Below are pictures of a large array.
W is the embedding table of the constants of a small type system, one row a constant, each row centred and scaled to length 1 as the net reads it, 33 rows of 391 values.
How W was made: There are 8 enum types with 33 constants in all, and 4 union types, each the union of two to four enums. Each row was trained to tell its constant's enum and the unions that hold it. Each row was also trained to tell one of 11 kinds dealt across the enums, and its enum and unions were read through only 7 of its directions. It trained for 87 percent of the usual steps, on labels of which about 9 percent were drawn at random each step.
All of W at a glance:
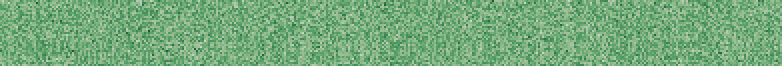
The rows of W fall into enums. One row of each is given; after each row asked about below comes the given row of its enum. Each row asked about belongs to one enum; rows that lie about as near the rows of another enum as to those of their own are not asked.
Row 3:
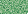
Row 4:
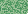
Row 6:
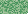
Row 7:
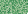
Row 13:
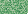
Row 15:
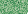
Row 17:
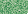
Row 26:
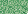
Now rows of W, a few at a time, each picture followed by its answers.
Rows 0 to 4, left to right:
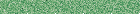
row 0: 6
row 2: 6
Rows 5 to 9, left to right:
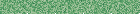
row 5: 7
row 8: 3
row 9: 7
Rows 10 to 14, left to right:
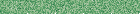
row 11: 4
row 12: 6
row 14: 3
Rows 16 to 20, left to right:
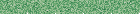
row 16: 4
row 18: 4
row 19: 6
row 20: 4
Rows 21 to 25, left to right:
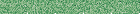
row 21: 13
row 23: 13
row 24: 4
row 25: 7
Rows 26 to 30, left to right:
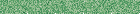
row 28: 17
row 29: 17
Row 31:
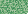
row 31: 13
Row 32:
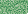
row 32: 6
